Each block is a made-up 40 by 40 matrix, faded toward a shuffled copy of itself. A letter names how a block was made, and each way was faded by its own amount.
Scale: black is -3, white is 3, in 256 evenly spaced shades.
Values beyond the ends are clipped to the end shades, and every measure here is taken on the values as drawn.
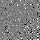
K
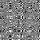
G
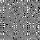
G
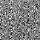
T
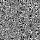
T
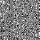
T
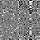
G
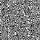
T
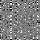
G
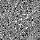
T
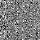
T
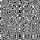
G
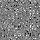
K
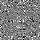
K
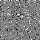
K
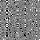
G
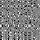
G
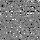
K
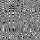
G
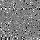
K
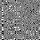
G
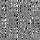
G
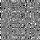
G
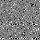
K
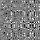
G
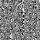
T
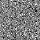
T
